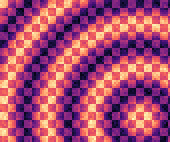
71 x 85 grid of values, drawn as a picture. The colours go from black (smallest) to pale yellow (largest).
Slope: none. Mirror symmetry: none. Average level on the scale: 50%. Ninth with the lowest average: bottom right. Rings: centred on the bottom right.
